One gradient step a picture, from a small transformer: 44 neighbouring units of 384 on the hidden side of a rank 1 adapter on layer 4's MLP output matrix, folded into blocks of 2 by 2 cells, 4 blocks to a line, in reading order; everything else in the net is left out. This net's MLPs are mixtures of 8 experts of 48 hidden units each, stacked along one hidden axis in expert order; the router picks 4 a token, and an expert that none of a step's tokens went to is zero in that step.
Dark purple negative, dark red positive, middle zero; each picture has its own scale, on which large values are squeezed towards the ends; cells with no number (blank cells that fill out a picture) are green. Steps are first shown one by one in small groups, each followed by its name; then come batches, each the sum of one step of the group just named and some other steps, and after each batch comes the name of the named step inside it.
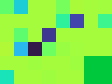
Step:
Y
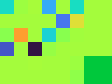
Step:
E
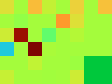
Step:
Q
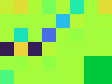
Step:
Q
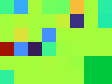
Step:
Y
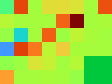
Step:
E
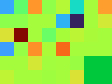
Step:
Q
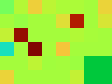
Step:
Q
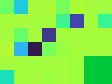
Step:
Y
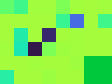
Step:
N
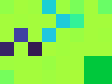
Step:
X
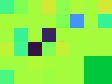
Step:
N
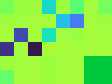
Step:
X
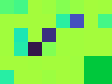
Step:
N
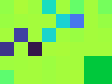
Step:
X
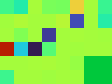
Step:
N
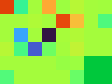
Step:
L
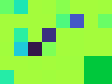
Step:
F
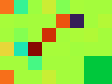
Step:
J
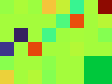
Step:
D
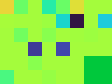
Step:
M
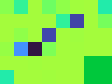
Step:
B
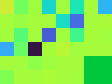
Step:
J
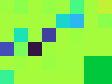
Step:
F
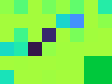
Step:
F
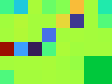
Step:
F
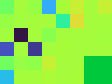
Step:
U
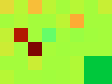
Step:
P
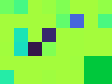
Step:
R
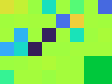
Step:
U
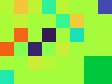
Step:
P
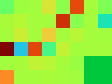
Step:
R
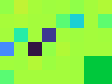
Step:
R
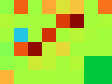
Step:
U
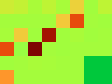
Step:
P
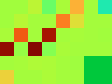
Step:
P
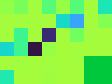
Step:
R
